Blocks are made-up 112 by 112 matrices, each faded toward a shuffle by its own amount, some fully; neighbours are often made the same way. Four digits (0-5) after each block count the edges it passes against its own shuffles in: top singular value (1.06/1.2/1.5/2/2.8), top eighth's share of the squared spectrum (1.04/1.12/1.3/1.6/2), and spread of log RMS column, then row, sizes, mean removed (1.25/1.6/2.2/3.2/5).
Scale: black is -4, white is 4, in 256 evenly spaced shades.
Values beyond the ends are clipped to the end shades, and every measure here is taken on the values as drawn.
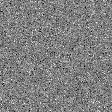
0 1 0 0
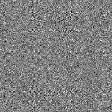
4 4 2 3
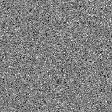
3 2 1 0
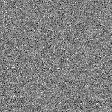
3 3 1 1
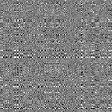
5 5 3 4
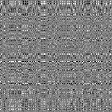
5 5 4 4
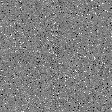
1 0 1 0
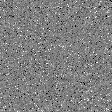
2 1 0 1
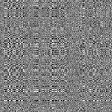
5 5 4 4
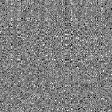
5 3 2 2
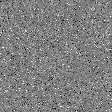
0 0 0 0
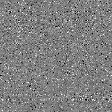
4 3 1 2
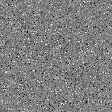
3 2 0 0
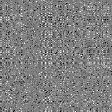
5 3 2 3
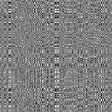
5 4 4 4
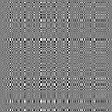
5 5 5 5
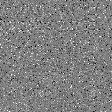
3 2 0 1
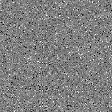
4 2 1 1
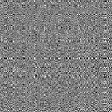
5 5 3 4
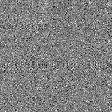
4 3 1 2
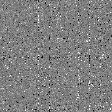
2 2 2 1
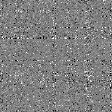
2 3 3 3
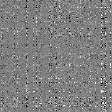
2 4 4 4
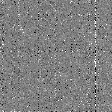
3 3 3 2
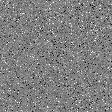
1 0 0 0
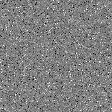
2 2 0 0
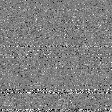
3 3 0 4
